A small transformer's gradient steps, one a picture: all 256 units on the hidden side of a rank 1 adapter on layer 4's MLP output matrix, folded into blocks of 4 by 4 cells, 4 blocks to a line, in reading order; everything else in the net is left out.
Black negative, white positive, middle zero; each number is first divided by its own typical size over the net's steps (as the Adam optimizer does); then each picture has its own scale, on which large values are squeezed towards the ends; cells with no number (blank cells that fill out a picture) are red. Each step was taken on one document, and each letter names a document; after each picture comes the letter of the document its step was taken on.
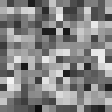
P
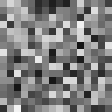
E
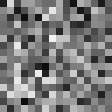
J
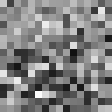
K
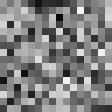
E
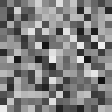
E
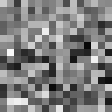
K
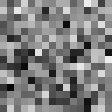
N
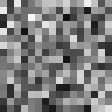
P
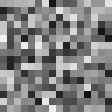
P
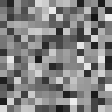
E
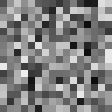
K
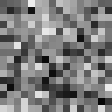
P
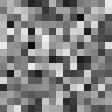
E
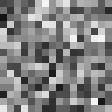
P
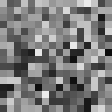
N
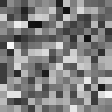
J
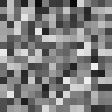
J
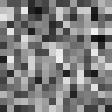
P
